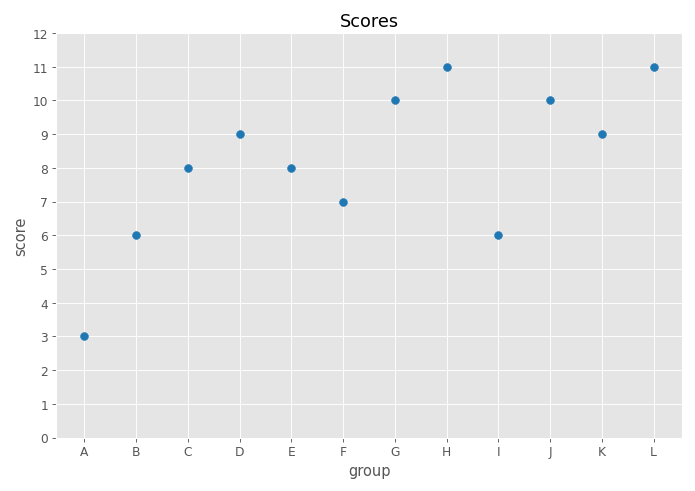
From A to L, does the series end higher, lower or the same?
higher
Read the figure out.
Title: Scores
x-axis: group, ticks A B C D E F G H I J K L
y-axis: score, ticks 0 1 2 3 4 5 6 7 8 9 10 11 12
Values:
3 6 8 9 8 7 10 11 6 10 9 11
